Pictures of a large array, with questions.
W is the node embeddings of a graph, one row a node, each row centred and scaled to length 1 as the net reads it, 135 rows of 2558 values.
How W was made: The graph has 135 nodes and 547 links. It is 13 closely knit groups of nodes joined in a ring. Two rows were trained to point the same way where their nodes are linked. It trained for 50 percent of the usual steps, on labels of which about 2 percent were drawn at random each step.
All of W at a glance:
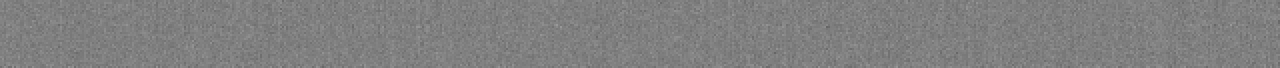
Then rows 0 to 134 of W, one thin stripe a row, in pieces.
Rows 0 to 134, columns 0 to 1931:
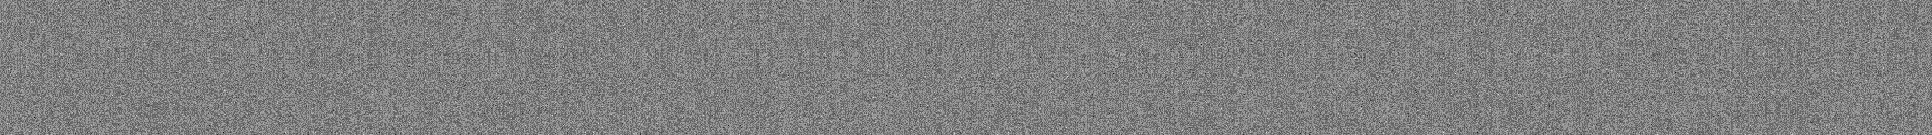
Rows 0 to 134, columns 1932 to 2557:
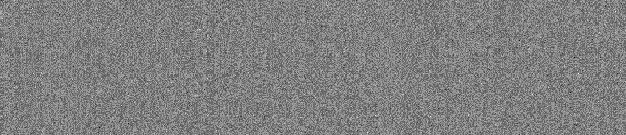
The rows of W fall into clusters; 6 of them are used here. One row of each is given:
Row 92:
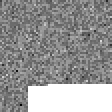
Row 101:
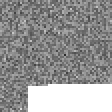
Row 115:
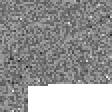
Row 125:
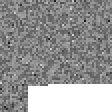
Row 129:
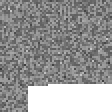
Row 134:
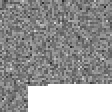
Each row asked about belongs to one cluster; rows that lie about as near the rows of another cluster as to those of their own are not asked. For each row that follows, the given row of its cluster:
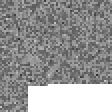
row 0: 125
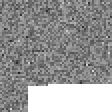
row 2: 101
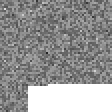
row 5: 125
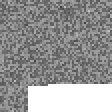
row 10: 115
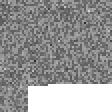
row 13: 115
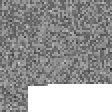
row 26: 92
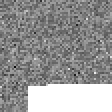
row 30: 125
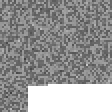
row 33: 101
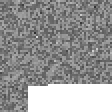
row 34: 125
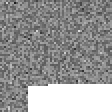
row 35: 129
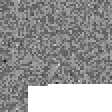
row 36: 125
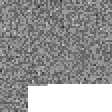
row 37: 101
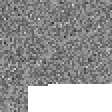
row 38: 115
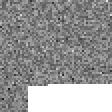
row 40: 134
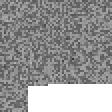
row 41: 129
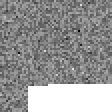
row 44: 129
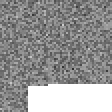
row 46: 129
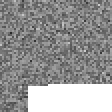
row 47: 125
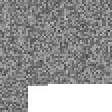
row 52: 101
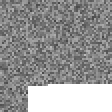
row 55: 134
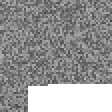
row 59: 115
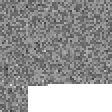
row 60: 134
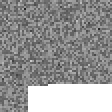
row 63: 115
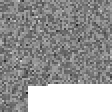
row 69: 125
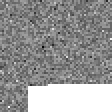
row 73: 134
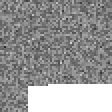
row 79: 129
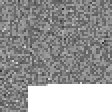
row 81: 101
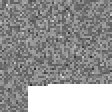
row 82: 134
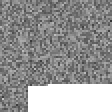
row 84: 92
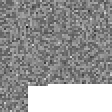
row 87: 125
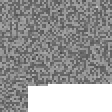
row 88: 101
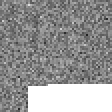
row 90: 92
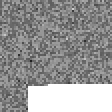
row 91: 92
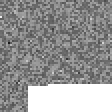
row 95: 125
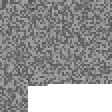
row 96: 134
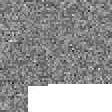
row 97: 115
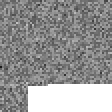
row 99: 134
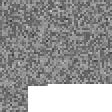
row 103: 92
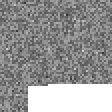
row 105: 115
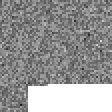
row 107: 92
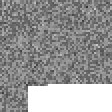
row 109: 92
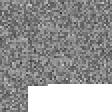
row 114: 92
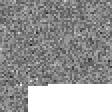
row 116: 115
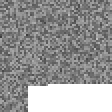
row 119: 125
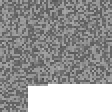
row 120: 101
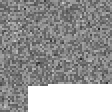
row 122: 115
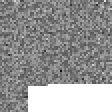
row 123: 125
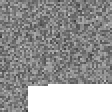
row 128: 129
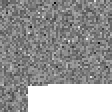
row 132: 134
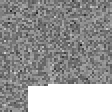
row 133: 129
